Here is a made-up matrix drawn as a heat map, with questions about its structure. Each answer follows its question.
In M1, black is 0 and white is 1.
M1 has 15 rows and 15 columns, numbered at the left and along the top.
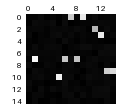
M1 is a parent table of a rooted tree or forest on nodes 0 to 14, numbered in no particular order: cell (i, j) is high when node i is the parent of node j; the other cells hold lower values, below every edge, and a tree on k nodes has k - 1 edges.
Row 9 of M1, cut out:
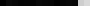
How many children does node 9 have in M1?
2
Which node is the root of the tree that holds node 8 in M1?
0
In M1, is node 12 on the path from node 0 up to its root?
no
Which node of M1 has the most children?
7
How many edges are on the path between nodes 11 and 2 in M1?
1
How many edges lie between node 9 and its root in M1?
1
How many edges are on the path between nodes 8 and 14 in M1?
4
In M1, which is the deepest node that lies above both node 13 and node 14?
9
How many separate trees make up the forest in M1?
5
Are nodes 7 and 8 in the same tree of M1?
yes
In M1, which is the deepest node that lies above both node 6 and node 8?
7
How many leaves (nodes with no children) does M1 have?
9
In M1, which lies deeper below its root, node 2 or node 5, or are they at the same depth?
node 5
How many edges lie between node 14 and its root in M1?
2
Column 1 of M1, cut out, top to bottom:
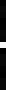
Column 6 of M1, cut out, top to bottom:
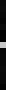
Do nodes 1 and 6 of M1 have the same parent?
yes
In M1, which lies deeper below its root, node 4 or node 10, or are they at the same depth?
the same depth
